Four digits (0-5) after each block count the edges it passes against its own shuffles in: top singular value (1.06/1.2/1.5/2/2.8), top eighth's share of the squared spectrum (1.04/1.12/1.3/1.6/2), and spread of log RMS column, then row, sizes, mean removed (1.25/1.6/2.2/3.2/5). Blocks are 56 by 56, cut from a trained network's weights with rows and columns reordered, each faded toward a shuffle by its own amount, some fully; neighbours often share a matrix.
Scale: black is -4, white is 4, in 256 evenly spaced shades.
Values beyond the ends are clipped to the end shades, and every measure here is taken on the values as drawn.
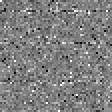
3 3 0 1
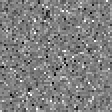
0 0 0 0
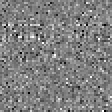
3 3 0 2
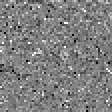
2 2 0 0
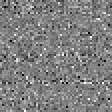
3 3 0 2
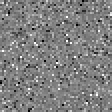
1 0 0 0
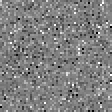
1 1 0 0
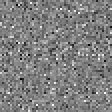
3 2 0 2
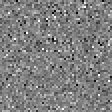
2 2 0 1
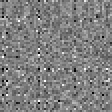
3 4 2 2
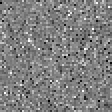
0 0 0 0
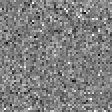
2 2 0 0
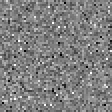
0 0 0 0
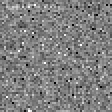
1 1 0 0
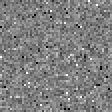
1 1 0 0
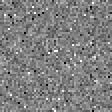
0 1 0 0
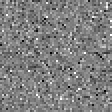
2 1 0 0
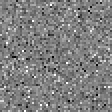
1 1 0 0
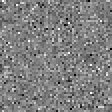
2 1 0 0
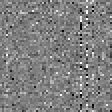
3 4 2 1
